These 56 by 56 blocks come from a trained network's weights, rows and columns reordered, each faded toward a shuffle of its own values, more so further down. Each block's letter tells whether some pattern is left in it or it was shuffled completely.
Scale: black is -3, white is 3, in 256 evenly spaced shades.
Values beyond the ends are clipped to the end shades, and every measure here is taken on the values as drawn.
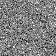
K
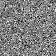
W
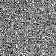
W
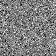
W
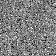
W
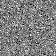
K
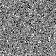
K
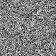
K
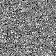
W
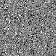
W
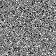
K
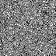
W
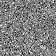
K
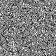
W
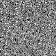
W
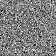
K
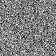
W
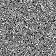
K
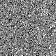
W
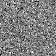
K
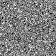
K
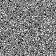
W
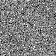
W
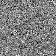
K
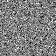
K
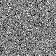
K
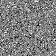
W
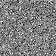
K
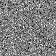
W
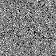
W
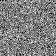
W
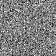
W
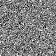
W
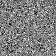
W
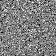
K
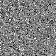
W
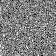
K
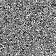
K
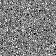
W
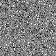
W
